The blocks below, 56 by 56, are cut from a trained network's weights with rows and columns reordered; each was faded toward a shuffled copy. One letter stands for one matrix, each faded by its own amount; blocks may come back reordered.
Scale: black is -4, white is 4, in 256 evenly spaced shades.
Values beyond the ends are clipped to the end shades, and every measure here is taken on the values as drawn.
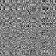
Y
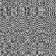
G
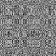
G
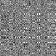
Y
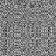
G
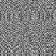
G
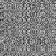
G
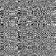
Y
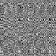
Y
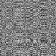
G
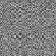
G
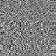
Y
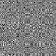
Y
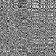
Y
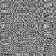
G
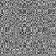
G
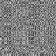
G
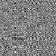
Y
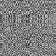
G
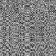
G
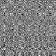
Y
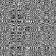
Y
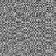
G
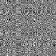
Y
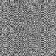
G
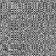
G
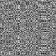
G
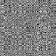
Y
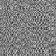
G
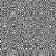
Y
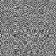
G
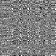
Y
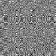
Y
